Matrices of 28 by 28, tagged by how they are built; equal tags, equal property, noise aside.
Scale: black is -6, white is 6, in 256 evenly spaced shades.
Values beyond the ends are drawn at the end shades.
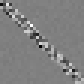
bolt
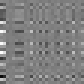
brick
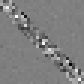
bolt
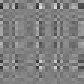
brick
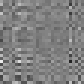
brick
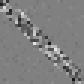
bolt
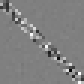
bolt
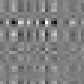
brick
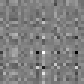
brick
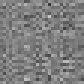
brick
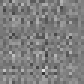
brick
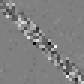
bolt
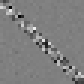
bolt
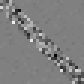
bolt
